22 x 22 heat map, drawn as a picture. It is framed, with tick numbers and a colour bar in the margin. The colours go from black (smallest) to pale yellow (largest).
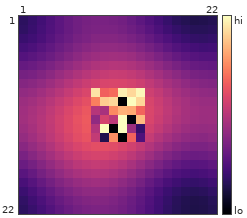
Values change most from cell to cell in the centre. In the centre lies a patch that is rougher than the rest. The ninth with the highest average is the centre. The bottom right is the ninth with the lowest average. Overall the values sit about 40% of the way up the scale.
